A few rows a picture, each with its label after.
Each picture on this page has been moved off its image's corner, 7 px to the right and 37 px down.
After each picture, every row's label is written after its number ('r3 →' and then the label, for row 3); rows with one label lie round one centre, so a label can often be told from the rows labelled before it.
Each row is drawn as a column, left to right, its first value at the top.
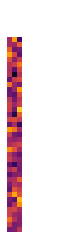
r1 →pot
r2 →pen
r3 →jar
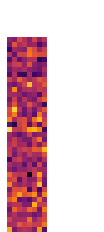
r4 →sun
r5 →jar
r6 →pen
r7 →pen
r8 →pot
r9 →pen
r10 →sun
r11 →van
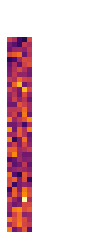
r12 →sun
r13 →van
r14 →pot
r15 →jar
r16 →pen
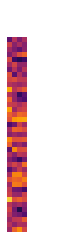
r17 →jar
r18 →sun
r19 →sun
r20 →sun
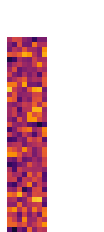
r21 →van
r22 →van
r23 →pen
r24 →pot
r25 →sun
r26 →jar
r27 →jar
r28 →pot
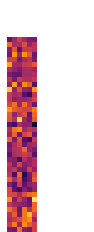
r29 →jar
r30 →pot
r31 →sun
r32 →pot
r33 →pot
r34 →jar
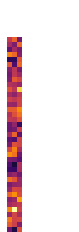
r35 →van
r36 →van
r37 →jar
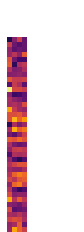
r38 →jar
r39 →sun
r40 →sun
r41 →sun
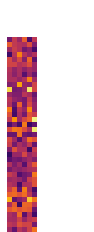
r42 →jar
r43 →pen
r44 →pot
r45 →pen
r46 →jar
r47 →sun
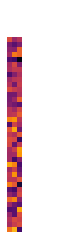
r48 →sun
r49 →sun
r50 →van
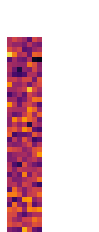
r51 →pot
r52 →pen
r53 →pen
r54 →sun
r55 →jar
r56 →van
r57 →van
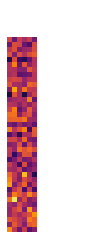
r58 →sun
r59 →jar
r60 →pen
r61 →sun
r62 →van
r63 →pot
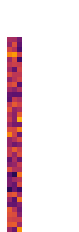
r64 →pot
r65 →pot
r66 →sun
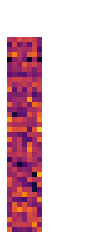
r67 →sun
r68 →pen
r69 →pen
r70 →pen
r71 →van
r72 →pot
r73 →sun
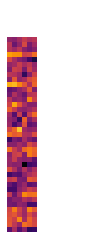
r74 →pot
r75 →pot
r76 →pot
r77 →pen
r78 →van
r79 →van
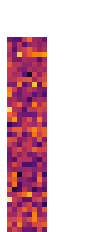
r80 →jar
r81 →sun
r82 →pot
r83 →pen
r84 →pen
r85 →pot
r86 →sun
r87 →pot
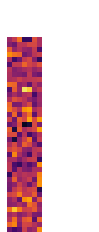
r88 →pot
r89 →van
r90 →pen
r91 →jar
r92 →jar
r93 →pen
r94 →sun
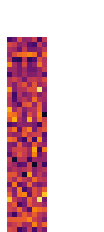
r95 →jar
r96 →sun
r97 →van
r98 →pot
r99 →sun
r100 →van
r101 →jar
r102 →pen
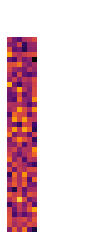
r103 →pot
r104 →sun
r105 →jar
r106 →sun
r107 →pen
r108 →van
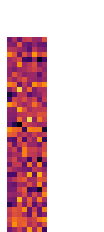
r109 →pot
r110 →pot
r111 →jar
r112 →van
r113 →sun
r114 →pot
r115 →sun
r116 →van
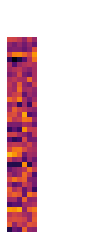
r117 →van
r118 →van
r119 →van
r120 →sun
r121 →pen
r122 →pot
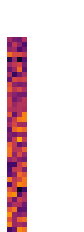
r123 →van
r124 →pen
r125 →sun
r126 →sun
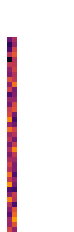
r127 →sun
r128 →pot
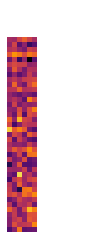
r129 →pen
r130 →pot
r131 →sun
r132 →pen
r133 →van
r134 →van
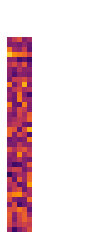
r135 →pot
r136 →pen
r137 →van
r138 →pot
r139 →sun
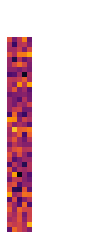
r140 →pen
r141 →sun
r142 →pot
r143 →pen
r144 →pot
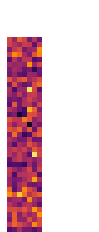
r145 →pen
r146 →pot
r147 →pen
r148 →pen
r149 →jar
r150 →van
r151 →pot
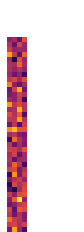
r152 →pot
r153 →sun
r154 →jar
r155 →pen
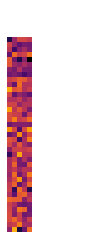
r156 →jar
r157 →sun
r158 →van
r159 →pen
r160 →sun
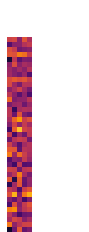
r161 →van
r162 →pen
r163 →sun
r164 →pen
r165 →pen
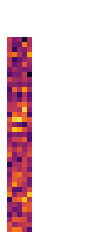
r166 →pen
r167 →sun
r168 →sun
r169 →jar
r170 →pen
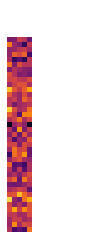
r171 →jar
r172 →van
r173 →pen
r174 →van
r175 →jar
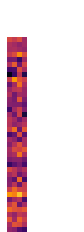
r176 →pen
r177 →pen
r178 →van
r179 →pen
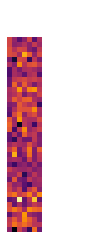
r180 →pen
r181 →van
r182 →jar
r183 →pot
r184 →van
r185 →jar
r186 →pen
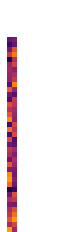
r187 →sun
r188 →pot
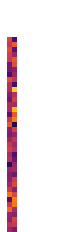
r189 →pen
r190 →jar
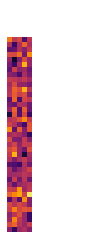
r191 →pen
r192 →van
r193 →pen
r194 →jar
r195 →pen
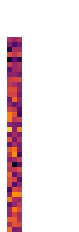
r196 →sun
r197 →van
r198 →pen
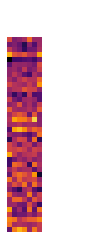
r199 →van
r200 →sun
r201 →sun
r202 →sun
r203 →pen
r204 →sun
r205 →pot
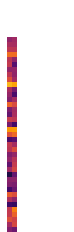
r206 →pot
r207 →pot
